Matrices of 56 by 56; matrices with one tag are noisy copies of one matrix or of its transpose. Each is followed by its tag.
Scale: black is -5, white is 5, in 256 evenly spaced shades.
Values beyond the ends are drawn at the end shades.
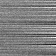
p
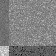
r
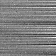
p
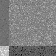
r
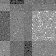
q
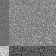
r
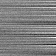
p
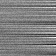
p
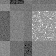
q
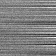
p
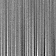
p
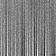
p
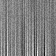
p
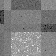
q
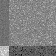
r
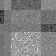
q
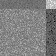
r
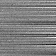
p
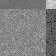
r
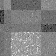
q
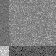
r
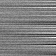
p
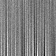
p
